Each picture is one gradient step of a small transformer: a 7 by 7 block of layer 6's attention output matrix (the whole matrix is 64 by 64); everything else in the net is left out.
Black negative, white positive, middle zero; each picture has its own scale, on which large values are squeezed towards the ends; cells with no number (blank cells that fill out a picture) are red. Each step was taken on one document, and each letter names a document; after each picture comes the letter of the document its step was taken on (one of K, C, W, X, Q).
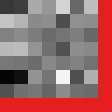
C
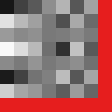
C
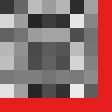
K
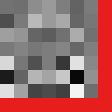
K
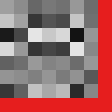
K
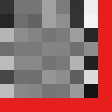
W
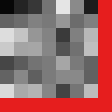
C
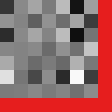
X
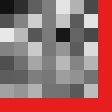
C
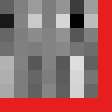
X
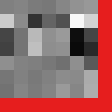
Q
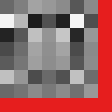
K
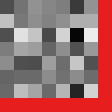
X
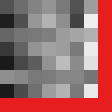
W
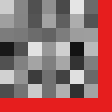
K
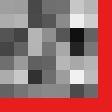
Q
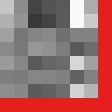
Q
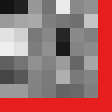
C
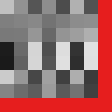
K
